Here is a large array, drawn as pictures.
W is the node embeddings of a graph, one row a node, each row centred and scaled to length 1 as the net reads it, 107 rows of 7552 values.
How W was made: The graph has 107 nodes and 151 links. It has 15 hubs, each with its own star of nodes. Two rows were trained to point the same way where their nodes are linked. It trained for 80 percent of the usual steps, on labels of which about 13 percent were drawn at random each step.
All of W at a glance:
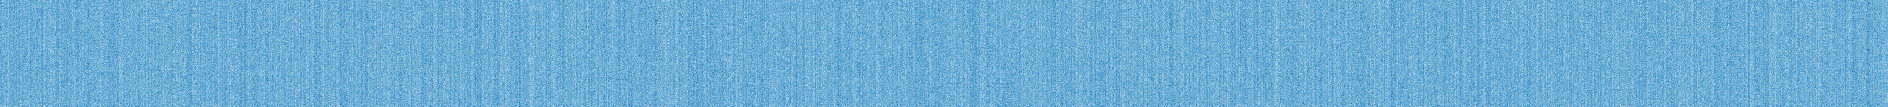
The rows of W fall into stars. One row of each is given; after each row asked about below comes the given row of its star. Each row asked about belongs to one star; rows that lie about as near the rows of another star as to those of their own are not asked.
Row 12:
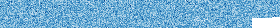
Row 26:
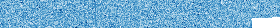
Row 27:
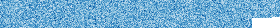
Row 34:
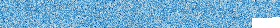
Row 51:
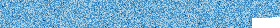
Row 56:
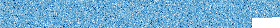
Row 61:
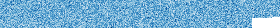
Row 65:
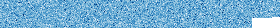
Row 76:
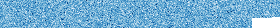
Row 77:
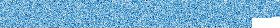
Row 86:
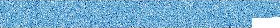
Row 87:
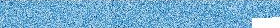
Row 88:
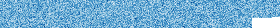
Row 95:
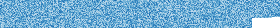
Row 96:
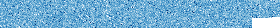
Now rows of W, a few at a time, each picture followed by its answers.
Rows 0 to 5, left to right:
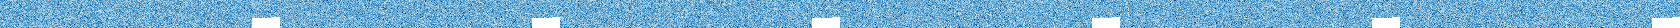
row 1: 26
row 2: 61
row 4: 34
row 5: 87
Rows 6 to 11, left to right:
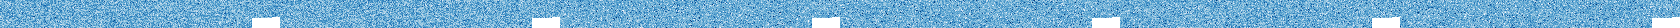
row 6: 95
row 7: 34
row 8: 51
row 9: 34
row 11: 96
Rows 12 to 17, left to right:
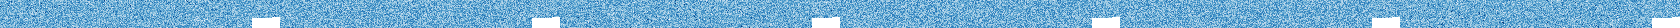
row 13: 77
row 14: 76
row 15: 96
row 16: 12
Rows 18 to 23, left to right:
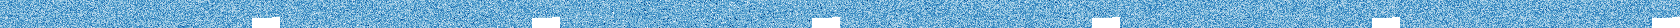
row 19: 61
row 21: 26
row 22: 27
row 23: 51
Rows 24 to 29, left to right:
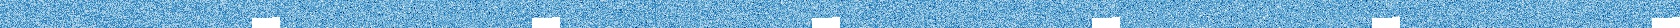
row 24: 34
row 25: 56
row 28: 96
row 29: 76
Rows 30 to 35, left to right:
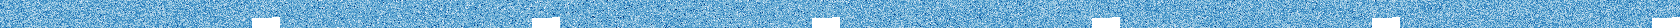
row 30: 77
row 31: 65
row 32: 34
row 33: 88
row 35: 27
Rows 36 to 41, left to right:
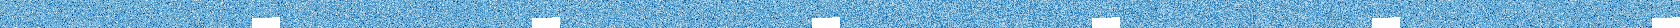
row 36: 12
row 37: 96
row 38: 26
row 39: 65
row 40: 86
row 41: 61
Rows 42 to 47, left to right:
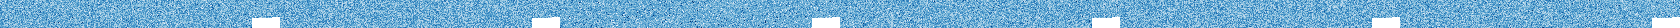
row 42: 26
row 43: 86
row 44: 26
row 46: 56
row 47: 34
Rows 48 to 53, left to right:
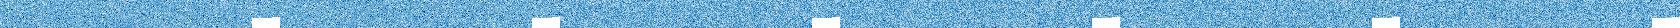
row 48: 34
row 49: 88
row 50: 77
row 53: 12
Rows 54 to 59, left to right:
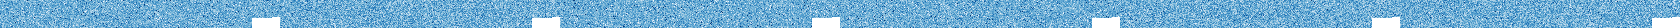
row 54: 34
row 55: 77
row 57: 87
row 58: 65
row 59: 51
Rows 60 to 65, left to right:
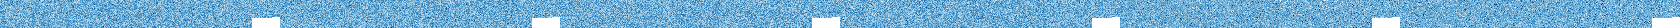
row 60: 26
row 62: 87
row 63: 88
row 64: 87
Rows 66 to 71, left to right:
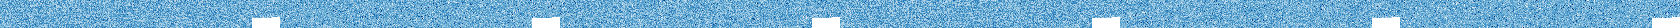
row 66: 87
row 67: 65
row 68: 95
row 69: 95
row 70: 12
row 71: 87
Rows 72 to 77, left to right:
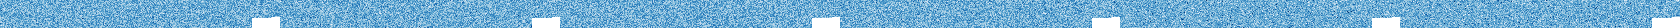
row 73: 88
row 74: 88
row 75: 65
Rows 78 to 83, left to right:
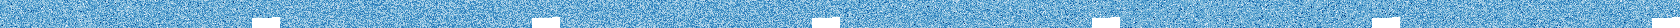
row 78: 61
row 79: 26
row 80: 61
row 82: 88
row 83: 86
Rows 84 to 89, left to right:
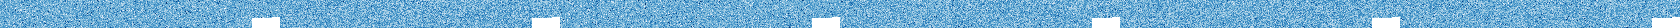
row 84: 88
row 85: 76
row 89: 27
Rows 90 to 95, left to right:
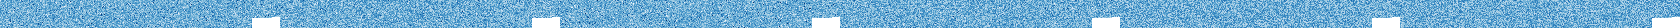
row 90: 96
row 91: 65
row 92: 12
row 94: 65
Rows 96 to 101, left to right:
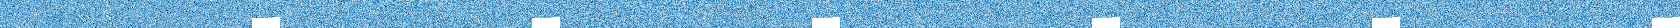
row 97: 95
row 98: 26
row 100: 95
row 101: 88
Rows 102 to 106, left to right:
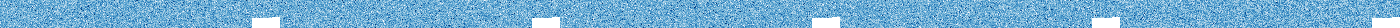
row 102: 96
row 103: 95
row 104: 95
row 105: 61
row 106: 65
